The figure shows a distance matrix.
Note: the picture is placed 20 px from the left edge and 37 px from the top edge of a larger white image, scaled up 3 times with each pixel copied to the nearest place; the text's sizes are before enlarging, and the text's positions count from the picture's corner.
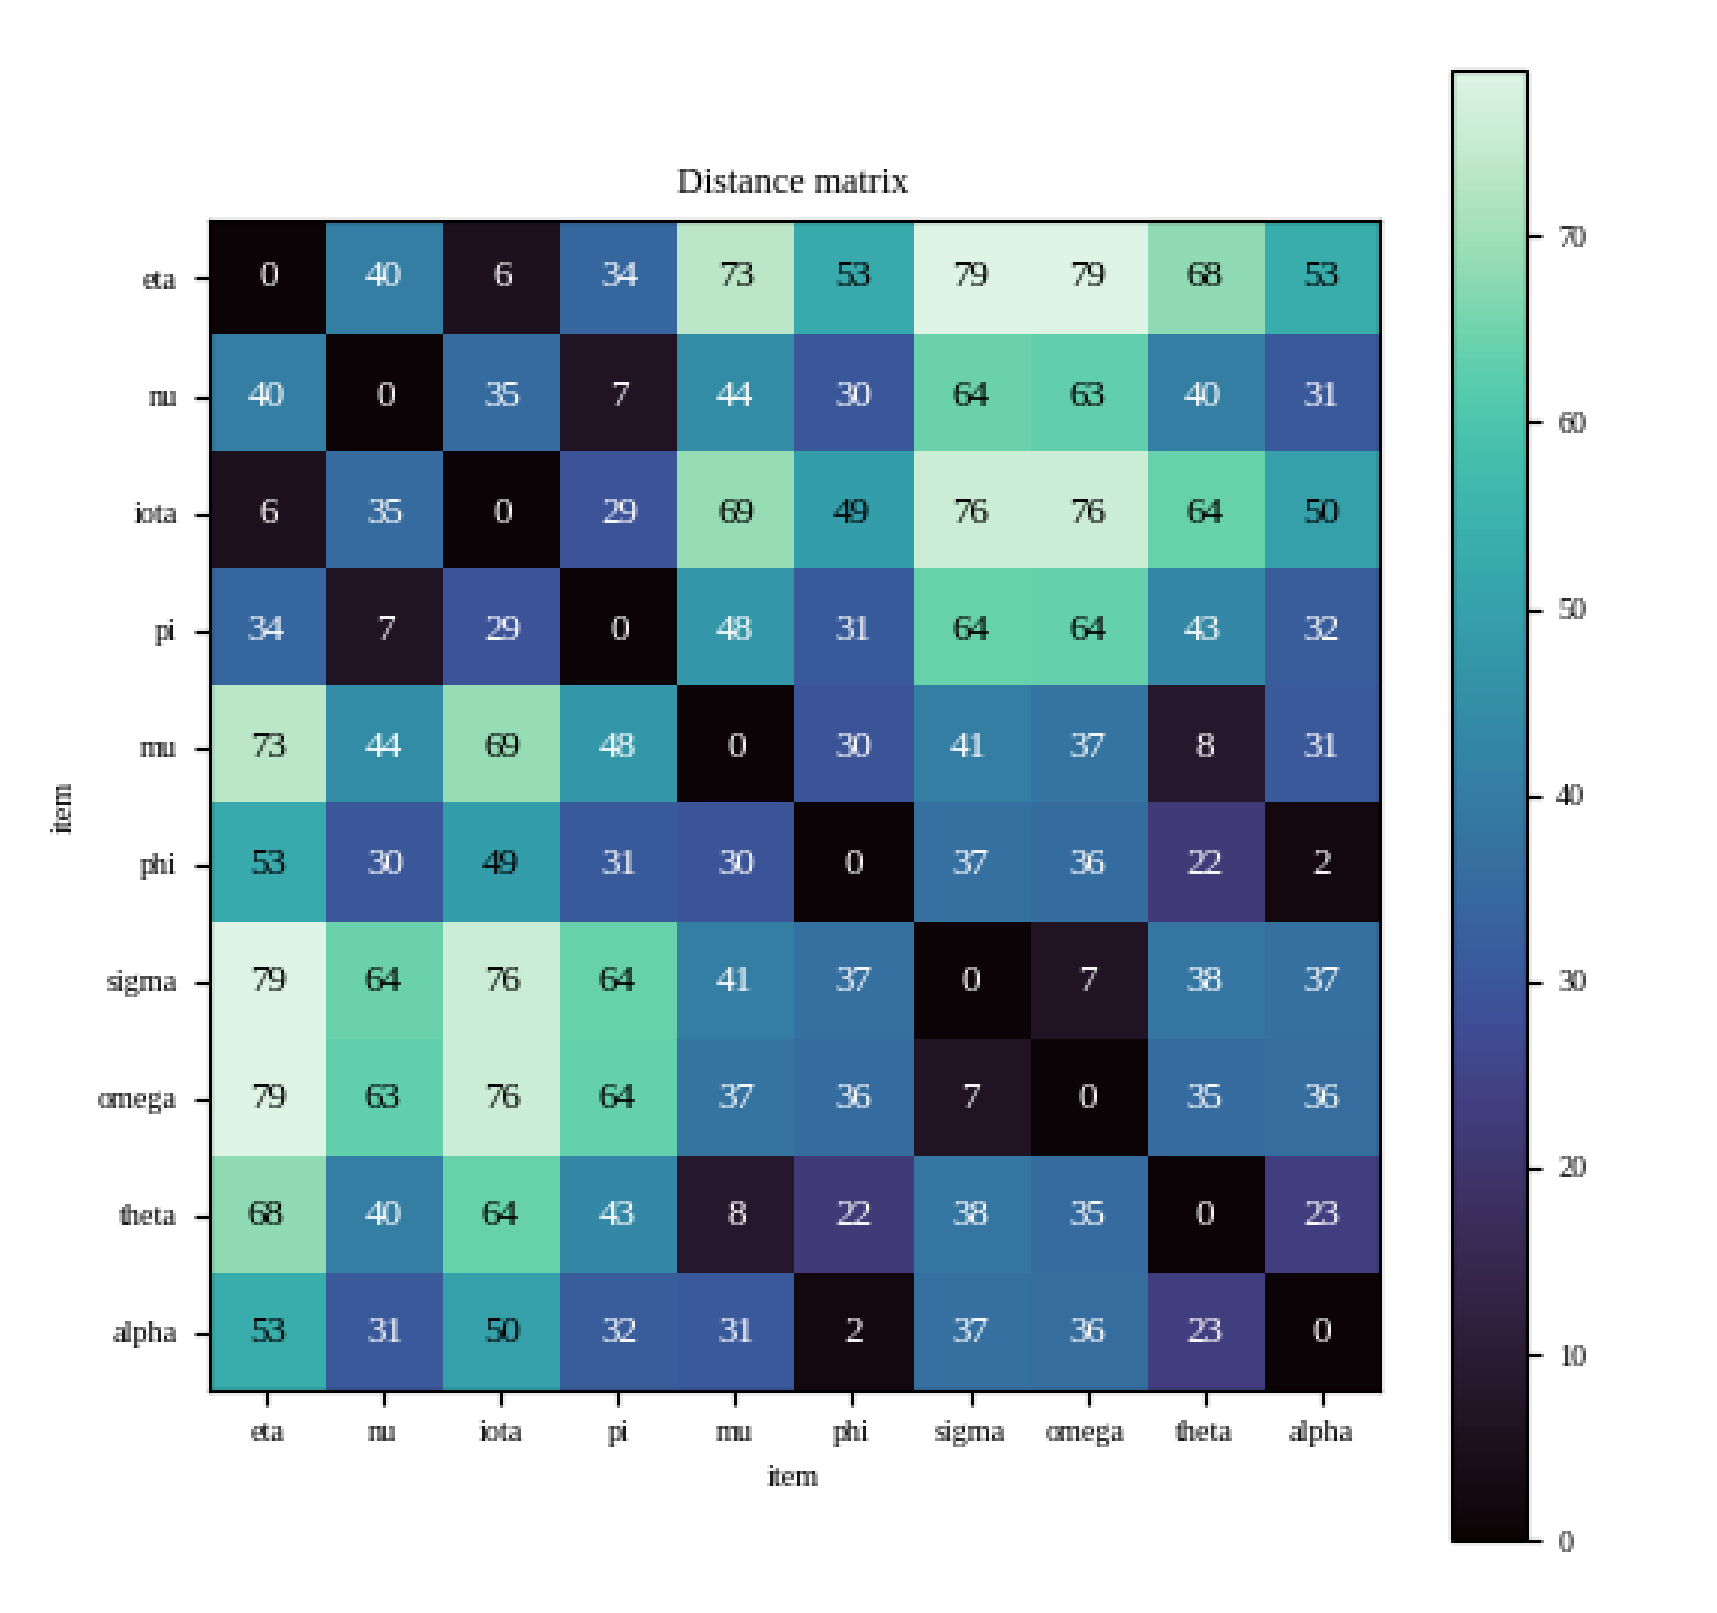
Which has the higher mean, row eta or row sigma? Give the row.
eta
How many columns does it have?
10
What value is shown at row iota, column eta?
6
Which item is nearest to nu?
pi
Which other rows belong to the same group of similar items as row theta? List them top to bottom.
mu
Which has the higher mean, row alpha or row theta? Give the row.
theta
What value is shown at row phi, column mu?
30
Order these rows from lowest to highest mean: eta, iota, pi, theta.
theta, pi, iota, eta
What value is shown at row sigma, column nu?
64
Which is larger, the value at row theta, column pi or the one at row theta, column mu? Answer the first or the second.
the first
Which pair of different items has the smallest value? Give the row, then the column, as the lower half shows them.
alpha, phi
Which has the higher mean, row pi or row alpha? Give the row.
pi
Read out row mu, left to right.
73 44 69 48 0 30 41 37 8 31
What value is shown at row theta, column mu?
8
